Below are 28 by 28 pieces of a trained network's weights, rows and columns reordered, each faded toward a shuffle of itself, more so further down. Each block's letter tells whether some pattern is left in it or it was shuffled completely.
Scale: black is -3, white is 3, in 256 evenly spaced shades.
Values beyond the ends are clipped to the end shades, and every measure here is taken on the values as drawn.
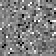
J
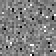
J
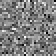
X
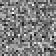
J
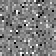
J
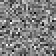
X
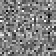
X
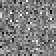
J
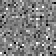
J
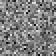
J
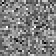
J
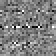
X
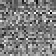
X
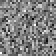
J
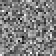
J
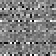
X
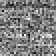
X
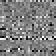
X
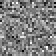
X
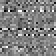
X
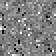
J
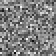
J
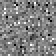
J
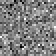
J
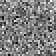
J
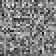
X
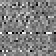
X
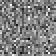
X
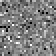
J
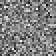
J
